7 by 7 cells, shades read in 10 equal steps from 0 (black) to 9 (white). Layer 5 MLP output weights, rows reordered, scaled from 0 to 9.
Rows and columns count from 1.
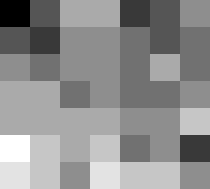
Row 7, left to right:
8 7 5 8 7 7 5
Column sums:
37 35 37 42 30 33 32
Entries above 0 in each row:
6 7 7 7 7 7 7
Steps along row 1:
up up same down up up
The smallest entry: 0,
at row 1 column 1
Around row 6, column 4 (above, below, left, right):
6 8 6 4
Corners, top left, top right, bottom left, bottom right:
0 5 8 5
